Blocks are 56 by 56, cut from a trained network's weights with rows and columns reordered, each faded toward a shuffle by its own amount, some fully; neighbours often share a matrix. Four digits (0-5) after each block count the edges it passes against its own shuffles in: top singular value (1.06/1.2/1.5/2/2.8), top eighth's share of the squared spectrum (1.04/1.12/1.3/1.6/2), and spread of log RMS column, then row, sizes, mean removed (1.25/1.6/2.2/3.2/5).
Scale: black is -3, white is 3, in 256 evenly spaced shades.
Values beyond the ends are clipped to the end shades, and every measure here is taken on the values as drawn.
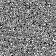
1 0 0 0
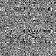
3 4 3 2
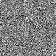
2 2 0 1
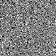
2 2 0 1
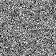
1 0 0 0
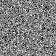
0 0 0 0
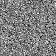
0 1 0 0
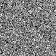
1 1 0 0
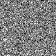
3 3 1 1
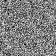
0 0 0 0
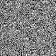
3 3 1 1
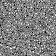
0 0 0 0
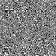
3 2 0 2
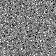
0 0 0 0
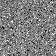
0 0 0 0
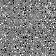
1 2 2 0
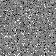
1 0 0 0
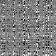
3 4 4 0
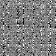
3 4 3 0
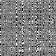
3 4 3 0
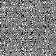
2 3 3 0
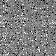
1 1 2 0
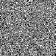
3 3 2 1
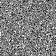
1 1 1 0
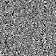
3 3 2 1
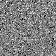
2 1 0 0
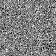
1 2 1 0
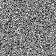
0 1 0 0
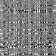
4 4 0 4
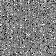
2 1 0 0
